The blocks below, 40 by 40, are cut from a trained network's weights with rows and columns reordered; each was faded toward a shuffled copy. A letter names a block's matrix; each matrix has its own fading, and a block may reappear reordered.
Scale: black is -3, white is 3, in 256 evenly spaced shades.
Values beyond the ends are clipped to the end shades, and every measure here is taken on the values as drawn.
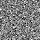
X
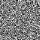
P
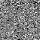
P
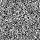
X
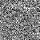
P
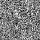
P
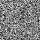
X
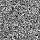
X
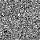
X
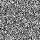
X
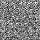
P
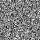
X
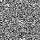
P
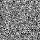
P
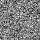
X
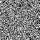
X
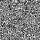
X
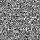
P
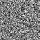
X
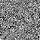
P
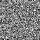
X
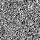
X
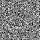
X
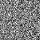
P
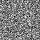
X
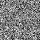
X
